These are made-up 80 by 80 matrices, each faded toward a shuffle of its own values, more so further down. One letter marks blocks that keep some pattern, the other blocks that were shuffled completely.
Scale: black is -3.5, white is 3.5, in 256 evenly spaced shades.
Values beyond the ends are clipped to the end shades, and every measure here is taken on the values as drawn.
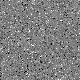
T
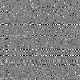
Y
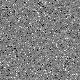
T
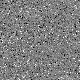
T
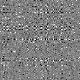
Y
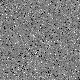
T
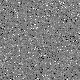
T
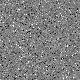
T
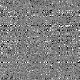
Y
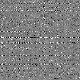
Y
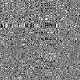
Y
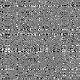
Y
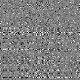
Y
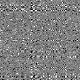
Y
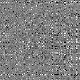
Y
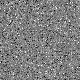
T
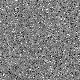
T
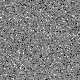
T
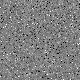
T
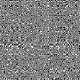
Y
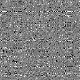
Y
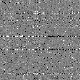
Y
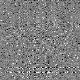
Y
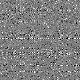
Y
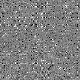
Y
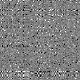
Y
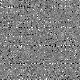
Y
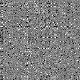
Y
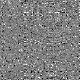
Y
